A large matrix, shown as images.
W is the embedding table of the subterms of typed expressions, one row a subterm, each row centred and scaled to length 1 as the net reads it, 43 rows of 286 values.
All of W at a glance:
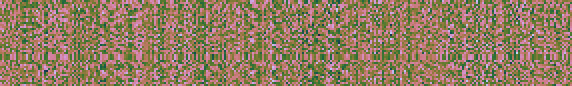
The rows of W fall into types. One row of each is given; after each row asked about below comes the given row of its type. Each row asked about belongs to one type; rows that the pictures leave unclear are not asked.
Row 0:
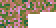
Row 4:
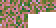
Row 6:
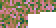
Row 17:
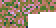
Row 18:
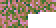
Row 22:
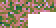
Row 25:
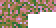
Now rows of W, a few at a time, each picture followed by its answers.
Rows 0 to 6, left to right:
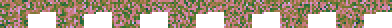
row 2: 18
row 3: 18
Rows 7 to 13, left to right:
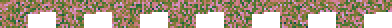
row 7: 22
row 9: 6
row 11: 18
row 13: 25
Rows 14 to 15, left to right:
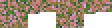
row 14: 18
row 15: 0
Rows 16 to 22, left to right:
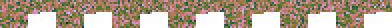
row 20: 0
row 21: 6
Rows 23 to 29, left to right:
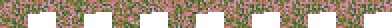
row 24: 4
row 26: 22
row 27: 6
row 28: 6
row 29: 6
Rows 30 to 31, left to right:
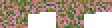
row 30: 4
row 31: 18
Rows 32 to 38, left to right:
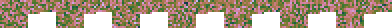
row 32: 25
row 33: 22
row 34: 4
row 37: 6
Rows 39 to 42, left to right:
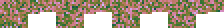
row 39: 25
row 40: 22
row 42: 25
